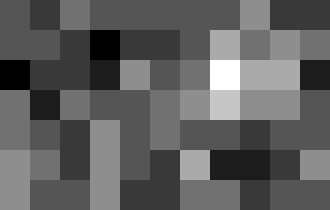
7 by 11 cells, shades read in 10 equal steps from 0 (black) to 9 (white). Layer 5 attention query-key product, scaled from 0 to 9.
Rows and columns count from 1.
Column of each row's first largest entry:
9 8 8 8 4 7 1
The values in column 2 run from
1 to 4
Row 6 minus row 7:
0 1 -1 0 1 0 2 -3 -1 -1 2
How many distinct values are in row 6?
6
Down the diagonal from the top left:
3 3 2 3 3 2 4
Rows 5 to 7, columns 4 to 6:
5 3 4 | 5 3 2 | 5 2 2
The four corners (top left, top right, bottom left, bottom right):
3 2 5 3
